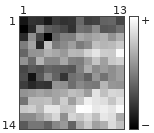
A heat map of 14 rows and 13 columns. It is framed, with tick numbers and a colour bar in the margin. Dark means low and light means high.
Slope: up to the bottom right. Roughest part: top left. Stripes: horizontal, repeating 2 times. Odd patch: rougher, in the top left.
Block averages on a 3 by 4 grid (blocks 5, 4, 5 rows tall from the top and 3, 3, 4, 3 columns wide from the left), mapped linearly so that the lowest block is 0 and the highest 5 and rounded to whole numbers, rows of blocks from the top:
0123 | 0123 | 3445
